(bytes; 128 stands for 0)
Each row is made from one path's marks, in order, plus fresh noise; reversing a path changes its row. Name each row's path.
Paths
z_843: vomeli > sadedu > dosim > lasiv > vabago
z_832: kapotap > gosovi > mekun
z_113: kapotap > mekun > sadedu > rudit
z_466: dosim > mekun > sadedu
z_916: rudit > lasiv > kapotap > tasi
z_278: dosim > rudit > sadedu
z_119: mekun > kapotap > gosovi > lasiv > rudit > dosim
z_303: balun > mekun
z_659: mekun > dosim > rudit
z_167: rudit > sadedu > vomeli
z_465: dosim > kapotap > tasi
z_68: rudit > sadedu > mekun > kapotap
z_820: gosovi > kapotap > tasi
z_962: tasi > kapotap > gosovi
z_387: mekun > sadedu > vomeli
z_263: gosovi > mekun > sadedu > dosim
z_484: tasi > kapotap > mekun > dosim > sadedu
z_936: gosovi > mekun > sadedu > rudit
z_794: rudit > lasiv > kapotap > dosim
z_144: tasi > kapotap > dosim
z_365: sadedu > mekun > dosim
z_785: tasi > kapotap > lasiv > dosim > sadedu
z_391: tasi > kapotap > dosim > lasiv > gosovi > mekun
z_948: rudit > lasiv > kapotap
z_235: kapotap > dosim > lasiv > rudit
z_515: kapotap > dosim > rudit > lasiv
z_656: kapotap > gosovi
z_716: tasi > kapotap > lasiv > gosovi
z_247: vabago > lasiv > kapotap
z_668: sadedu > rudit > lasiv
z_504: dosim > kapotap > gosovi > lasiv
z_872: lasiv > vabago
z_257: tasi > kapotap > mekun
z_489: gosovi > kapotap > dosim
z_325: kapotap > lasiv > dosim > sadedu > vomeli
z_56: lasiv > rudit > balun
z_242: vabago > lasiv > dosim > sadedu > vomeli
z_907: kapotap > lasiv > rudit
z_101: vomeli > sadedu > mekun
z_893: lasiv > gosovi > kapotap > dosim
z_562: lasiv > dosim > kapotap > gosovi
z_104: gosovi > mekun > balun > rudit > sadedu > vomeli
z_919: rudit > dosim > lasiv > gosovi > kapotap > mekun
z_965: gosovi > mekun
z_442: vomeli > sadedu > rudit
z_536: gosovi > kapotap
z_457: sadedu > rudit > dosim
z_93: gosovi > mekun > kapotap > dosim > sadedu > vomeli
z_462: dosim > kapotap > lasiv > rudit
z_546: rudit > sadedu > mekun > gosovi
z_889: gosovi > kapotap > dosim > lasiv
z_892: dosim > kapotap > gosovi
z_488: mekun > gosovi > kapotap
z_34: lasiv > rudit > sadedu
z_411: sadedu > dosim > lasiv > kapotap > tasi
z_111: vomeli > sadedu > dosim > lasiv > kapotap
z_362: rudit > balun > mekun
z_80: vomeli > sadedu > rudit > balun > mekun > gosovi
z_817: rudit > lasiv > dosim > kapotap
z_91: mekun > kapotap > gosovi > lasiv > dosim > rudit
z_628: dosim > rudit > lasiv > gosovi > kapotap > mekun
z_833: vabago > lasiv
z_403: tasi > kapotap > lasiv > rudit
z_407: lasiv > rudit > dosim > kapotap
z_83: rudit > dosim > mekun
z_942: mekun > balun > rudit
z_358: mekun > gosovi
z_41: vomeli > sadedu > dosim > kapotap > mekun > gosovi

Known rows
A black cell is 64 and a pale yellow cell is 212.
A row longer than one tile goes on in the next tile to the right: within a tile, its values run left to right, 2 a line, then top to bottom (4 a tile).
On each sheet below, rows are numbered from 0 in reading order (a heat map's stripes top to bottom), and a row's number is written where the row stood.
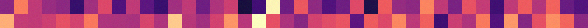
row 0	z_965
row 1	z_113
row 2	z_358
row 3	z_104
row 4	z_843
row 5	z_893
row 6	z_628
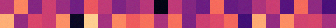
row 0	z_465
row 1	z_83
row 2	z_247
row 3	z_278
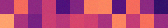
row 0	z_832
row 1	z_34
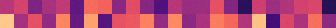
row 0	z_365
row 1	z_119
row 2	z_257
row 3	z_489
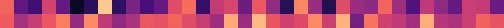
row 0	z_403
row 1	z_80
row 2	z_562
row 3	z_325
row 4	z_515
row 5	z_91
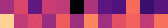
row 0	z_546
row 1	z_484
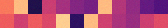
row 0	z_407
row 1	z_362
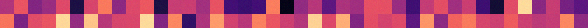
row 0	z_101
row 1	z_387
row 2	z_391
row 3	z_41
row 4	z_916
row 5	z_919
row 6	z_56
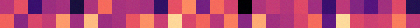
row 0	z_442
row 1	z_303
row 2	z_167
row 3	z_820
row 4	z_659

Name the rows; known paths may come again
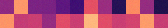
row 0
z_936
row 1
z_325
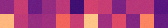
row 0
z_942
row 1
z_365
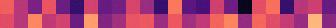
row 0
z_833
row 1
z_962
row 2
z_403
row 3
z_562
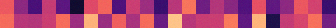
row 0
z_907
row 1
z_457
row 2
z_892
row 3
z_144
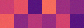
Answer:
z_872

